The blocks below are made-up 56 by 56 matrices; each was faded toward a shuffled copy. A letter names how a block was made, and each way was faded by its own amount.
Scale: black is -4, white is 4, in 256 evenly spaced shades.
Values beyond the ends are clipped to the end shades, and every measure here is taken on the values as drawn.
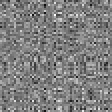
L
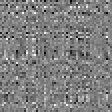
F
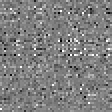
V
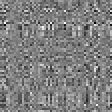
L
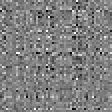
F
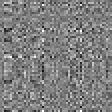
L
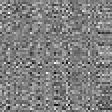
L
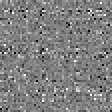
V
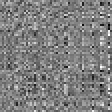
L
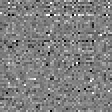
V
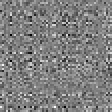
L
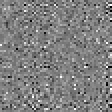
V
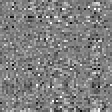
V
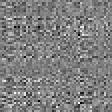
L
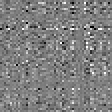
F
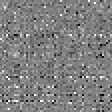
V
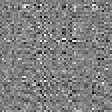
F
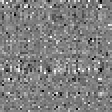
V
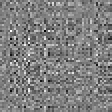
L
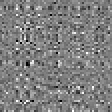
F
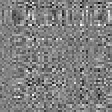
L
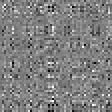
F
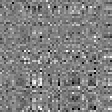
F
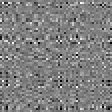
F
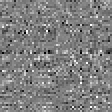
V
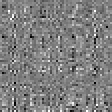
F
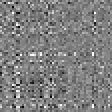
F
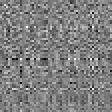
L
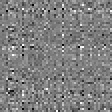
F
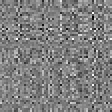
L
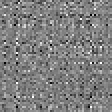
F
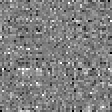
V
